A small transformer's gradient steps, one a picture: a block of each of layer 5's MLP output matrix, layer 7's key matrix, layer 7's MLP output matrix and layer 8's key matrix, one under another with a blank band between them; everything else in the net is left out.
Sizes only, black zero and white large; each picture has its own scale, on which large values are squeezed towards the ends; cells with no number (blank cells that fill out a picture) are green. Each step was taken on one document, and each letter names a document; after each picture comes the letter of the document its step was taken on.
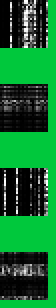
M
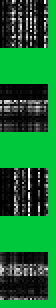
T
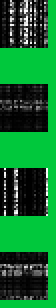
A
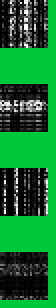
A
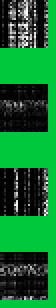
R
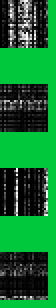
R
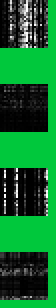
A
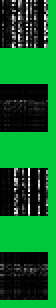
T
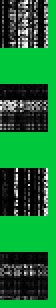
R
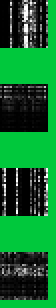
M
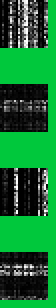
R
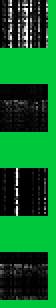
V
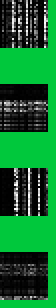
T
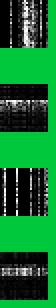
M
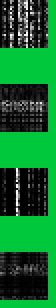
V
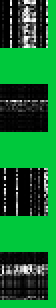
M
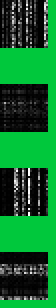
T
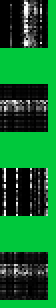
M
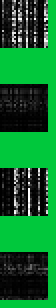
T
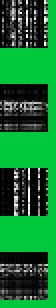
T
